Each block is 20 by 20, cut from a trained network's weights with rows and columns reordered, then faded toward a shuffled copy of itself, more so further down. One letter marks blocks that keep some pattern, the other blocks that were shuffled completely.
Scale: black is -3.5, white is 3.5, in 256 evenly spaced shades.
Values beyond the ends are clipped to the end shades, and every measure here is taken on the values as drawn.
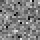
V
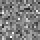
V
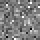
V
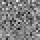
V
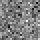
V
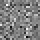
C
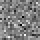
V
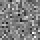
V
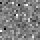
V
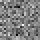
C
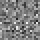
C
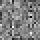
C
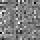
C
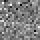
V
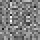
C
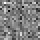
C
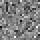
V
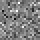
V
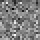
C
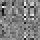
C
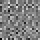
C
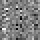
C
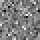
V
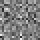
C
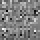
C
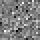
V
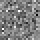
V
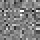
C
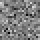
V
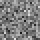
V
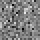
V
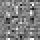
C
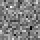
V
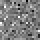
V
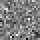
V
